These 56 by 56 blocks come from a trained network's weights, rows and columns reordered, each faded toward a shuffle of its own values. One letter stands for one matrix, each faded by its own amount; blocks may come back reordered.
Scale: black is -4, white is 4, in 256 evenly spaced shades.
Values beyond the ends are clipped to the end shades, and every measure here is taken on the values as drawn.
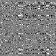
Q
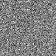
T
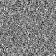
T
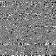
Q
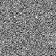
T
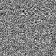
T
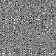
T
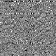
T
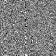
T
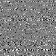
Q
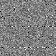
T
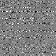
Q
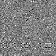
T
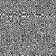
T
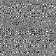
Q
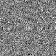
T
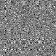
T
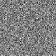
T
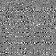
Q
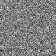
T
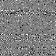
Q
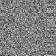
T
